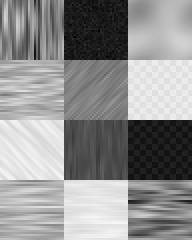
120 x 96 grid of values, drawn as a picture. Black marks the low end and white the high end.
It is made of 4 by 3 panels. Panel 1,1: middling, streaked downward, strong in contrast. Panel 1,2: very low, fine-grained, faint in contrast. Panel 1,3: high, smooth. Panel 2,1: high, streaked across. Panel 2,2: middling, slanting up to the right, faint in contrast. Panel 2,3: very high, checkered, faint in contrast. Panel 3,1: very high, slanting down to the right, faint in contrast. Panel 3,2: low, streaked downward, faint in contrast. Panel 3,3: very low, checkered, faint in contrast. Panel 4,1: high, streaked across. Panel 4,2: very high, streaked across, faint in contrast. Panel 4,3: middling, streaked across, strong in contrast.
